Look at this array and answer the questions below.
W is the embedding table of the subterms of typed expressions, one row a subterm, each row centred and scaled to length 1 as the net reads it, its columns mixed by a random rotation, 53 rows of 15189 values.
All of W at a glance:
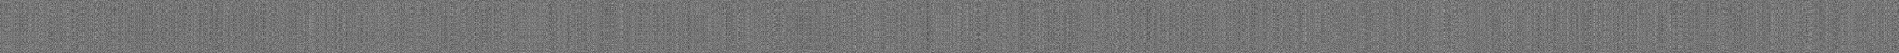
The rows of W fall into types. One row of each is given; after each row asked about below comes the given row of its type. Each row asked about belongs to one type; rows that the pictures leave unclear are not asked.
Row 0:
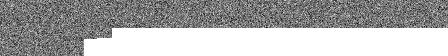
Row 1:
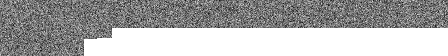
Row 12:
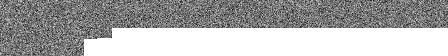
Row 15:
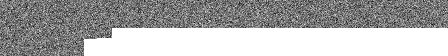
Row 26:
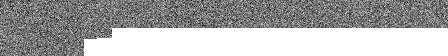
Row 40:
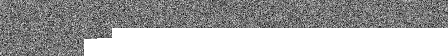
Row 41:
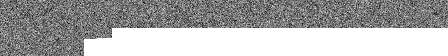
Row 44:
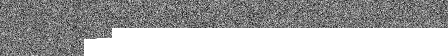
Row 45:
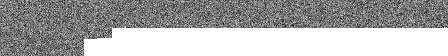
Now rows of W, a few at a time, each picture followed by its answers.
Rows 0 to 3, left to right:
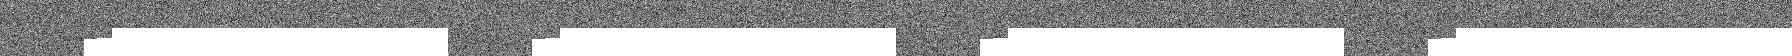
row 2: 45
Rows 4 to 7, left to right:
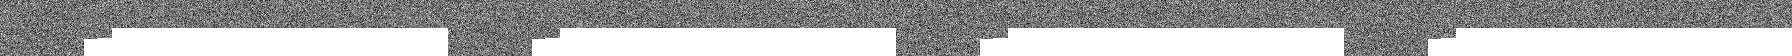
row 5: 26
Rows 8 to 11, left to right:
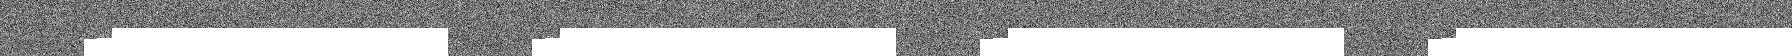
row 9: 1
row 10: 12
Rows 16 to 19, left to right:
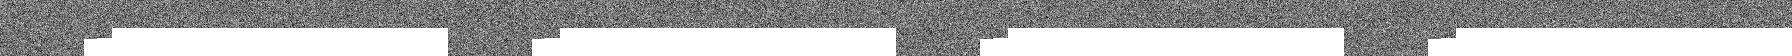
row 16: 45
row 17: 41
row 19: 15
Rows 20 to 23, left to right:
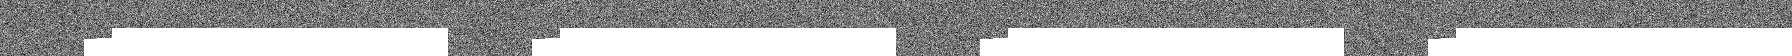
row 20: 15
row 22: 0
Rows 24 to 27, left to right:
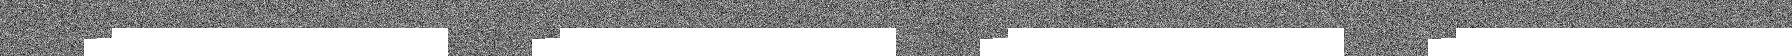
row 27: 12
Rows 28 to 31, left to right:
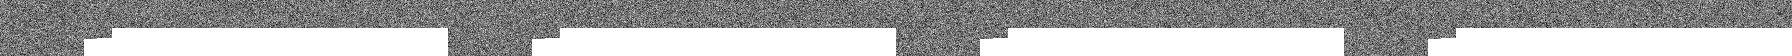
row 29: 45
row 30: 15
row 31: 41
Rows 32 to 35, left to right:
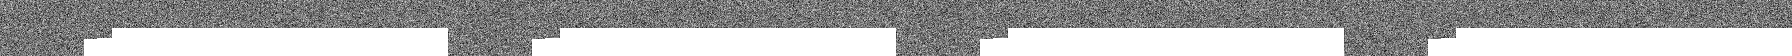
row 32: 0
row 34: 12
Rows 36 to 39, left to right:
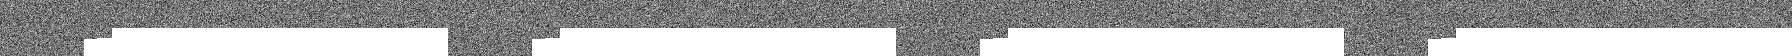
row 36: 0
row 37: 1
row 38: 0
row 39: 12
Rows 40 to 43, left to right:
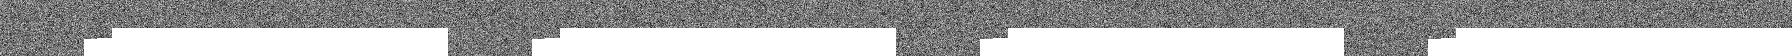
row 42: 15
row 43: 45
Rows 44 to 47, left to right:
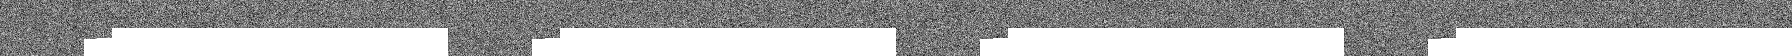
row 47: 45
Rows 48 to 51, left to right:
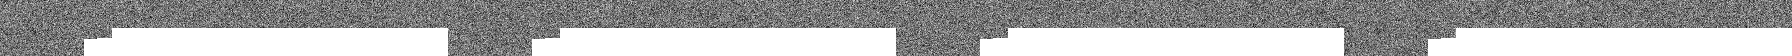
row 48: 12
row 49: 40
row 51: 44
